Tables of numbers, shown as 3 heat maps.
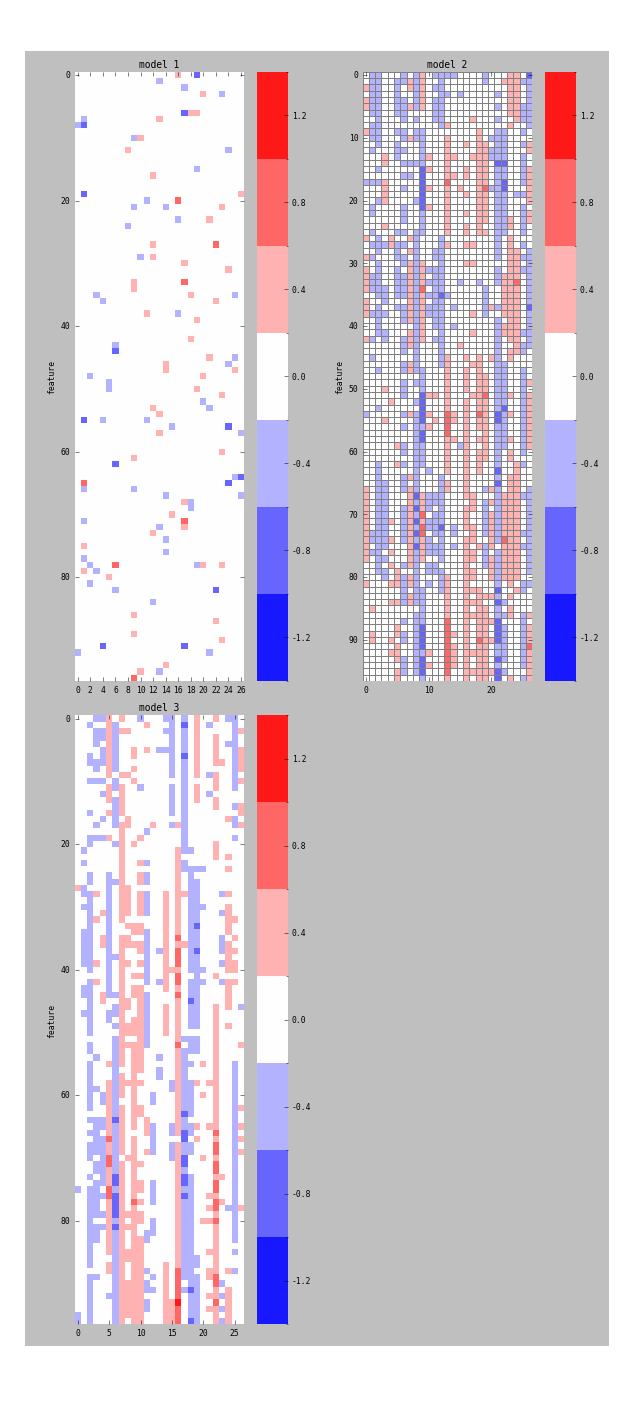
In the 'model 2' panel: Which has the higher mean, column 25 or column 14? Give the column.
14
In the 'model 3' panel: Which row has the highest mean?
93
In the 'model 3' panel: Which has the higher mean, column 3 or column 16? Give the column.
16
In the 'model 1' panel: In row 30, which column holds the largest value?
17
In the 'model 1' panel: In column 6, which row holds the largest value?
78
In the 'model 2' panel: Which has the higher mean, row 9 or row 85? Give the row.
85
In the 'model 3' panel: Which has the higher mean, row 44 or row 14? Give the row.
44
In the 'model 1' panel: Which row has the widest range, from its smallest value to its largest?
65
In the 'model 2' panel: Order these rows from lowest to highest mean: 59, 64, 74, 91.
59, 64, 74, 91
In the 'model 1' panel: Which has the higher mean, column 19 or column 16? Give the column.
16
